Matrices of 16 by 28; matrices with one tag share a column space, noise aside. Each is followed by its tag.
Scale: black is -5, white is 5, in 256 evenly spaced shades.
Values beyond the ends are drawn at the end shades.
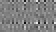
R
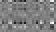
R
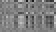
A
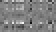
R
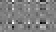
R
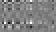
R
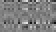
R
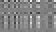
A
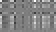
A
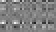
R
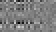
R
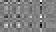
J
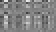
A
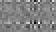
R
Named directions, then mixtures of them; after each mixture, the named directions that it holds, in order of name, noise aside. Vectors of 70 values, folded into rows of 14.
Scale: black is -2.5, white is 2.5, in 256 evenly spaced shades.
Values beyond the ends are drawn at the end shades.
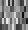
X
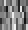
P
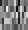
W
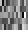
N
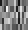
W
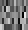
N, W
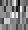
P, W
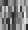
N, P, X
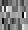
N, W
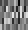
W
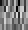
W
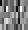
W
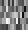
W, X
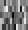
P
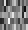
N, P, W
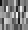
W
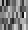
N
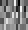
P, W
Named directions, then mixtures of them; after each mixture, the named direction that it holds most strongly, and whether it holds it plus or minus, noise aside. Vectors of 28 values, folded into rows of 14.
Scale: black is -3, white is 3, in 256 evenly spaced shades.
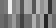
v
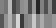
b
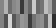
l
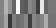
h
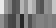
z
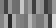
l, minus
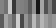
b, plus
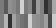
l, minus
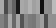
h, minus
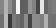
h, plus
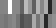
v, plus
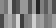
b, plus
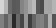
z, plus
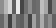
h, plus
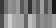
z, minus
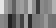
z, plus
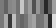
l, minus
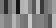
h, minus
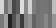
z, plus
